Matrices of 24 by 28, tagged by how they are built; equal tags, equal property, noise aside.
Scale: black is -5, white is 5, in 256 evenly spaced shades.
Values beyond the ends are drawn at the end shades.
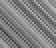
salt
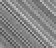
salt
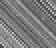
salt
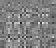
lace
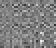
lace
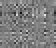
lace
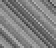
salt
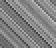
salt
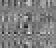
lace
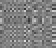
lace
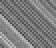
salt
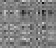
lace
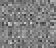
lace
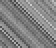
salt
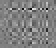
lace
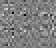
lace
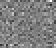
lace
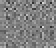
lace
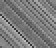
salt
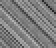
salt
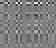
lace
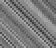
salt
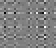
lace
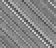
salt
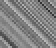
salt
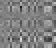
lace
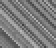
salt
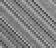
salt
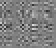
lace
